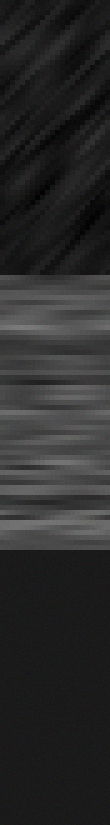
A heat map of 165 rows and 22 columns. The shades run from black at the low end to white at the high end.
It is made of 3 by 1 panels. Panel 1,1: very low, slanting up to the right, faint in contrast. Panel 2,1: low, streaked across. Panel 3,1: very low, flat.
